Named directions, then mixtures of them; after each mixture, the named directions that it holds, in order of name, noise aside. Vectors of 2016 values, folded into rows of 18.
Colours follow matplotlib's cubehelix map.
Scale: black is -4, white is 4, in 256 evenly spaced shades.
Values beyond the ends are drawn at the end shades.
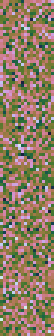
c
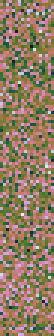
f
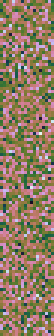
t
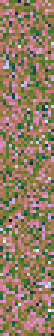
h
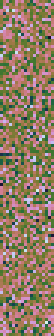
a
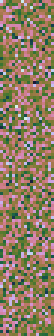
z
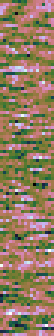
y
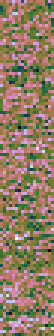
c, t, y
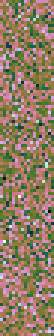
c, f, h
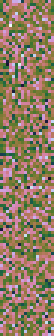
a, h, t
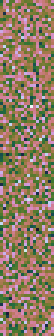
a, c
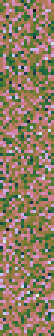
f, h, t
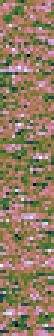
t, y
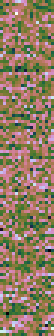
a, h, y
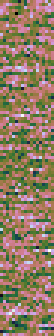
h, y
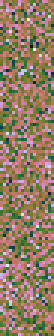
f, z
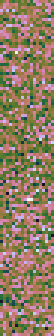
a, y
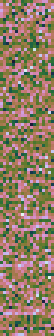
f, y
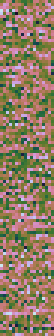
a, f, y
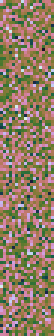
z
